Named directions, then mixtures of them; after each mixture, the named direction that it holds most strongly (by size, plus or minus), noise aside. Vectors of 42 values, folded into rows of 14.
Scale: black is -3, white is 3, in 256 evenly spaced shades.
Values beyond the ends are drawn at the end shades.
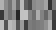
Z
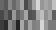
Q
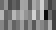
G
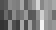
Q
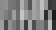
G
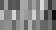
G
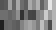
Q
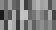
Z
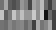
G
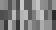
Q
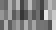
G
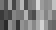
Q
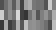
Z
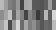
Q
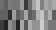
Q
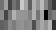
G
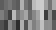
Q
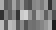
Z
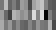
G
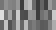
Z
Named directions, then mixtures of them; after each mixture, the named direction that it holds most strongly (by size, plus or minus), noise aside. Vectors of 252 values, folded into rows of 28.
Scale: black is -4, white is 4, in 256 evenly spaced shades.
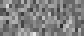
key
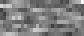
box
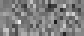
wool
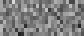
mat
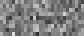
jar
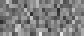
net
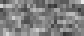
box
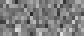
net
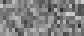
mat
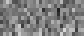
net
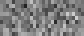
wool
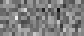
key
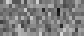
net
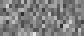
key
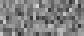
jar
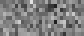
wool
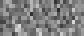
net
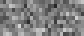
net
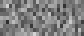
key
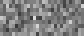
jar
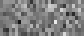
wool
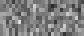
wool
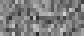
jar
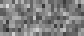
jar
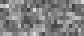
box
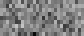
key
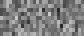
key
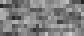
box
